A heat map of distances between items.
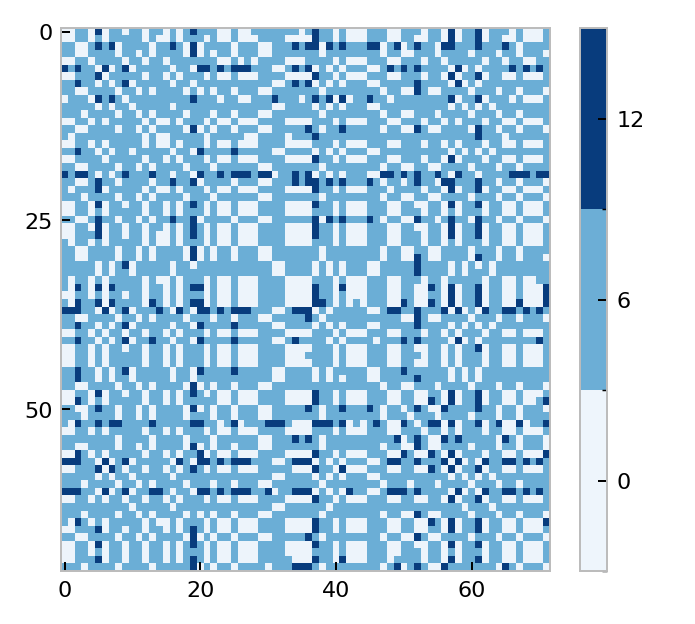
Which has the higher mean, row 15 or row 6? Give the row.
6
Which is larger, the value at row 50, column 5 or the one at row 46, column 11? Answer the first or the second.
the first
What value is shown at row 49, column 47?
6
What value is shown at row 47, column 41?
6
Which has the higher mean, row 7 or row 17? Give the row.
7
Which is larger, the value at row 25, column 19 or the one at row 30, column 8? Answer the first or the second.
the first
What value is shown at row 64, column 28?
6
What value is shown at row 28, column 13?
6
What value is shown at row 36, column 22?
6
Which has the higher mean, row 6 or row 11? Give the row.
11
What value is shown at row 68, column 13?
6
